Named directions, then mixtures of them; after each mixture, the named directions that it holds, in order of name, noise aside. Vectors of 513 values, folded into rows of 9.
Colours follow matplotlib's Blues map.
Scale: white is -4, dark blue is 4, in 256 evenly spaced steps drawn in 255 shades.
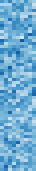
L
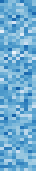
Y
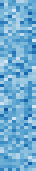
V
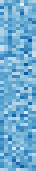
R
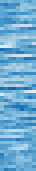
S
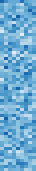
Y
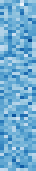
R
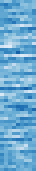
S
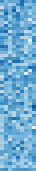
R, V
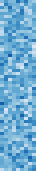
R, V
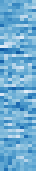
L, S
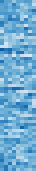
L, S, Y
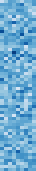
Y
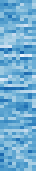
S, Y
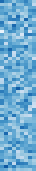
L, Y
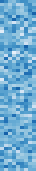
Y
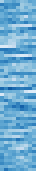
S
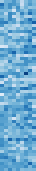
R, S, V
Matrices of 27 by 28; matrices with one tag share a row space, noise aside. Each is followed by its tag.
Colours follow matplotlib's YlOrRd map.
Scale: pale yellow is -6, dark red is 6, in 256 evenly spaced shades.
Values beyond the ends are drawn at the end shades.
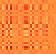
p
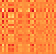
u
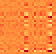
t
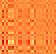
u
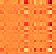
t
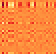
u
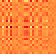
p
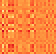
u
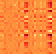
t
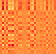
u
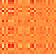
u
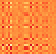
p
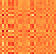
u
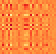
p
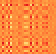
p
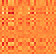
u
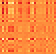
u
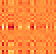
u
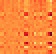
t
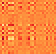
u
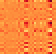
t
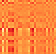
u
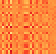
p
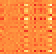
t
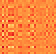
u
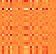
p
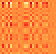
p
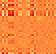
u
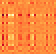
u
